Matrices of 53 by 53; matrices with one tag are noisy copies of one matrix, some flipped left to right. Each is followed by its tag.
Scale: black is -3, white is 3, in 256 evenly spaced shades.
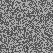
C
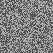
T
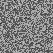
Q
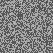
T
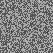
T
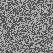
Q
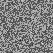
Q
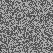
C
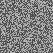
T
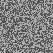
Q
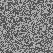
Q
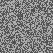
T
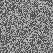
T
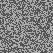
Q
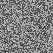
Q
